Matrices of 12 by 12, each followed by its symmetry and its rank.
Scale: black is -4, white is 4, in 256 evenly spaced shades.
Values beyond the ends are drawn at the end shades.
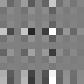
neither, rank one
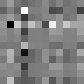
antisymmetric, rank two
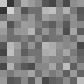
symmetric, rank two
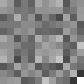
symmetric, rank two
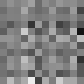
antisymmetric, rank two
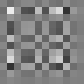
symmetric, rank one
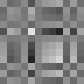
symmetric, rank one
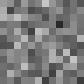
neither, full rank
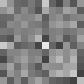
symmetric, rank two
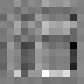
antisymmetric, rank two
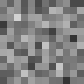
neither, full rank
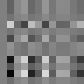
neither, rank one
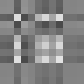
symmetric, rank one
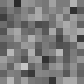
neither, full rank
